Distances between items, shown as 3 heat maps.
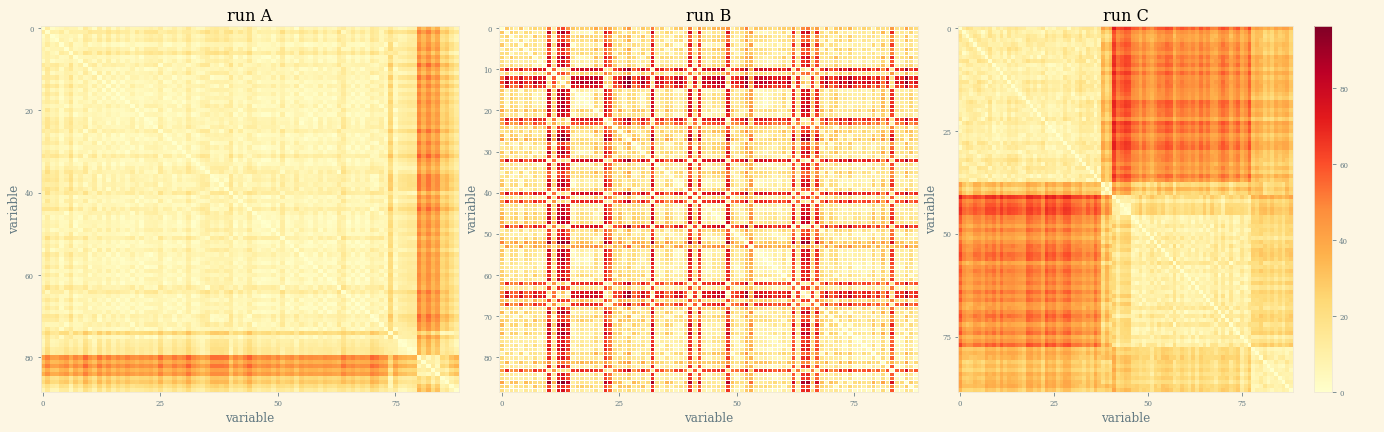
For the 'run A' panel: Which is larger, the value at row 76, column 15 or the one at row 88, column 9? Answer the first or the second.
the second
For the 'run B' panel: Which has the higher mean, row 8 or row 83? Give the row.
83
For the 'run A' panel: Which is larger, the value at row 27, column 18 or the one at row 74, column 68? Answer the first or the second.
the second
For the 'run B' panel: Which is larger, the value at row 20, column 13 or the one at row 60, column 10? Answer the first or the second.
the first
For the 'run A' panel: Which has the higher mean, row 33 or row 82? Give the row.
82
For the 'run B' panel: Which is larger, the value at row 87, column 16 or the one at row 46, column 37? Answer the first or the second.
the first
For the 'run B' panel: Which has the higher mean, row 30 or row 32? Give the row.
32
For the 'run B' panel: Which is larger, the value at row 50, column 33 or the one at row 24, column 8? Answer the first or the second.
the second
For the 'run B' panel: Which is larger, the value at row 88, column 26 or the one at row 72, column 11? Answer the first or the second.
the second
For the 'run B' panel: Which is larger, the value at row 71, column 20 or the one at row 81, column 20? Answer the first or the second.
the second
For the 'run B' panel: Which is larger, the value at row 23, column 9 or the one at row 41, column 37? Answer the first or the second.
the first
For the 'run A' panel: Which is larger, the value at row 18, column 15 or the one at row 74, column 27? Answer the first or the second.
the second
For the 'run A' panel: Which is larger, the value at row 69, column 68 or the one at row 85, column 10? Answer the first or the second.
the second
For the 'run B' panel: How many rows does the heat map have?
89
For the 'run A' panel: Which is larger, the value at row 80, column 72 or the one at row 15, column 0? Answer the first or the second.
the first
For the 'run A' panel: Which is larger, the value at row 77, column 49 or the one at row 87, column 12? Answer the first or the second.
the second
